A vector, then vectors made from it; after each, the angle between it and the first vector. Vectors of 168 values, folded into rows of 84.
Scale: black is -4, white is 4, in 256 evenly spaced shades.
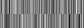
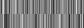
nearly parallel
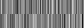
partly opposed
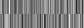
nearly opposite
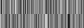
partly aligned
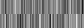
orthogonal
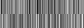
orthogonal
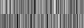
orthogonal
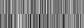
orthogonal
